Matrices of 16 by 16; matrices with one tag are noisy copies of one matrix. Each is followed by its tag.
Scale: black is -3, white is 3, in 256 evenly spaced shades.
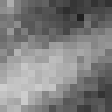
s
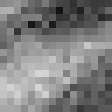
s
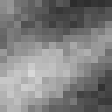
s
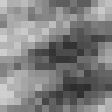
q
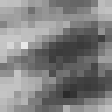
q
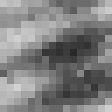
q
